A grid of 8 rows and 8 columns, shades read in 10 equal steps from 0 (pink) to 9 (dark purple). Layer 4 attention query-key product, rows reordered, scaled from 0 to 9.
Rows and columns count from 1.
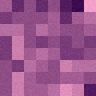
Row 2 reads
6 5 5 5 4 7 4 3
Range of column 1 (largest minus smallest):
3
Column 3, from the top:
5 5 5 5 4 3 4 4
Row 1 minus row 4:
-2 5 0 1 0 2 4 -6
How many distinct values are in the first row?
6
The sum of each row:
45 39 32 41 36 31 34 29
